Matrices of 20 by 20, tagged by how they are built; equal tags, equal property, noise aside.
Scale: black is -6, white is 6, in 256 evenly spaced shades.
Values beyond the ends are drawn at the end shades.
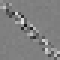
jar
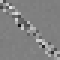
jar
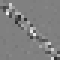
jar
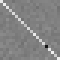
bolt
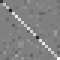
bolt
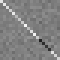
bolt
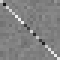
bolt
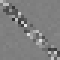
jar
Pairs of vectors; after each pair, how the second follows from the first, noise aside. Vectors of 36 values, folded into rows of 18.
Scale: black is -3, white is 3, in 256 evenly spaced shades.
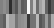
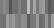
shrunk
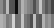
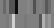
partly zeroed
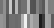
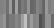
shrunk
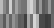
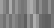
shrunk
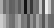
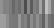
shrunk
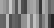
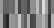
wrapped around
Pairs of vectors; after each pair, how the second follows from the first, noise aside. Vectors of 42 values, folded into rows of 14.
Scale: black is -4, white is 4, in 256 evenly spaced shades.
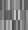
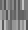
wrapped around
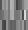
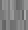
shrunk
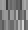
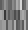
wrapped around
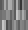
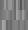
shrunk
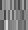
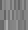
shrunk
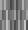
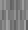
shrunk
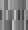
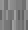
shrunk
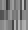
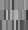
wrapped around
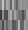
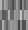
wrapped around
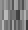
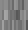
shrunk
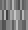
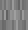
shrunk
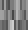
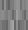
shrunk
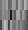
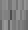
shrunk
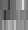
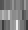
wrapped around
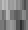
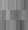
shrunk
